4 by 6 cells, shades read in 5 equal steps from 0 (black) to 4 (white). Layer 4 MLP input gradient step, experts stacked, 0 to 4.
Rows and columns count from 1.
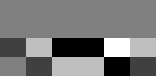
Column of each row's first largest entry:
1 1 5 3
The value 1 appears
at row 3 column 1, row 4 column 2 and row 4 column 6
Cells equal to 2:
13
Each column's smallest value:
1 1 0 0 0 1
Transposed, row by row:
2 2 1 2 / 2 2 3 1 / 2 2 0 3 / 2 2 0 3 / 2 2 4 0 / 2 2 3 1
